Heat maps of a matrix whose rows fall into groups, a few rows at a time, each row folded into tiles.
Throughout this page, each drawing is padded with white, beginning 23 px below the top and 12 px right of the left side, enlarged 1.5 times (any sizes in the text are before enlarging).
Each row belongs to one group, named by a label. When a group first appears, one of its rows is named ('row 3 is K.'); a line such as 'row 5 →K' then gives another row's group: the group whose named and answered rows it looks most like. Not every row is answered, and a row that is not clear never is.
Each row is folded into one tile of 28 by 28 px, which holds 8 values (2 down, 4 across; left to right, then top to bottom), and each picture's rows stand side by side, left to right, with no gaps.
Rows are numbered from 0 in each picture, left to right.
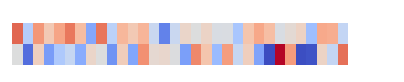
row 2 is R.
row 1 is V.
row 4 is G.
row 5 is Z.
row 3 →Z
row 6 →G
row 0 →R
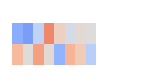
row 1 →G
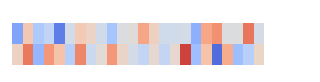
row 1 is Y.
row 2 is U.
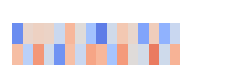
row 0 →Y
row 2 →Y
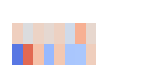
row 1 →R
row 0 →G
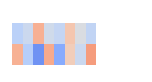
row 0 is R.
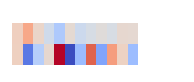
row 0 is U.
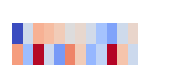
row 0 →Y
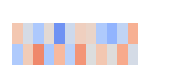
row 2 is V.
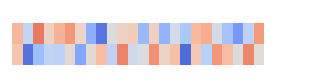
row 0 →R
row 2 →Y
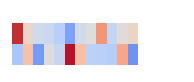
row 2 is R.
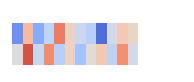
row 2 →Y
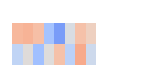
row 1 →Y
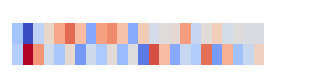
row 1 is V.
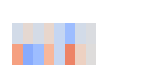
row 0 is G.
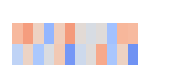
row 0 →V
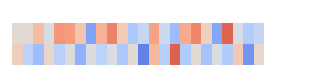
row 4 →V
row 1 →V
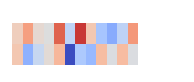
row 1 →R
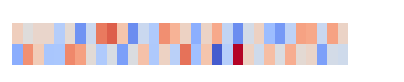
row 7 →R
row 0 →G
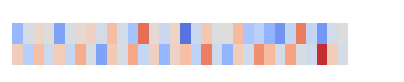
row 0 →Y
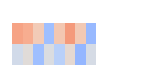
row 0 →V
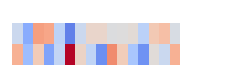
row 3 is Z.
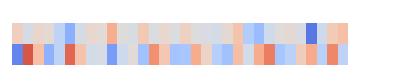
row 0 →G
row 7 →Y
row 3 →G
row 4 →G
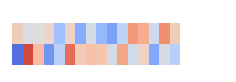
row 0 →G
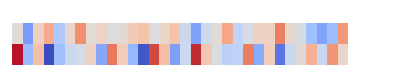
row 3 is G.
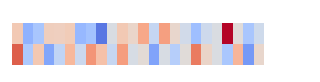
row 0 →Z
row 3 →R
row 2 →Y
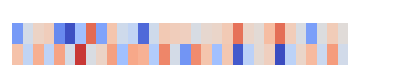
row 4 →G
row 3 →Y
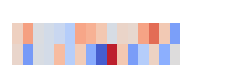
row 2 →G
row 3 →V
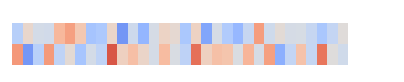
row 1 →V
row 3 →Y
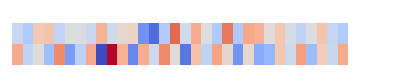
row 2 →G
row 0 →Z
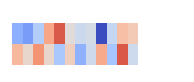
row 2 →Y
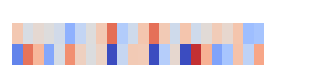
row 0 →G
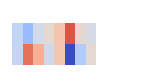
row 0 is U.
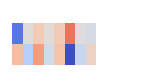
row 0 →Y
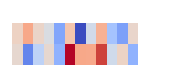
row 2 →Z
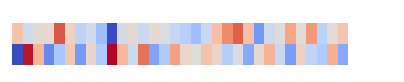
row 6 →R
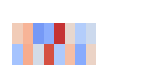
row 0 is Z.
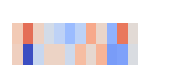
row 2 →R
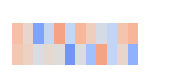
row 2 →Z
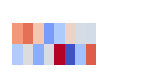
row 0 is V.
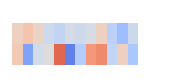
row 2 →Z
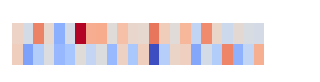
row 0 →R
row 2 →R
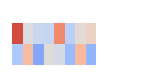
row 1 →R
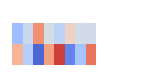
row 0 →R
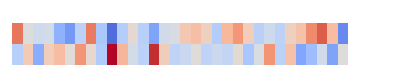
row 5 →V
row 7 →V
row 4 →V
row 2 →U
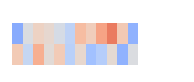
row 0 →Y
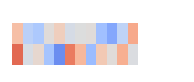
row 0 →Z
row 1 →G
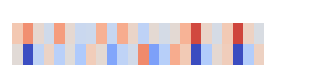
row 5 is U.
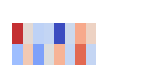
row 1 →Y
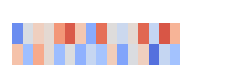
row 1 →V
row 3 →R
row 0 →Y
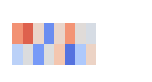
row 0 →V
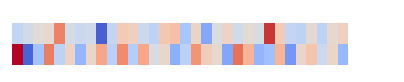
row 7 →Z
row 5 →G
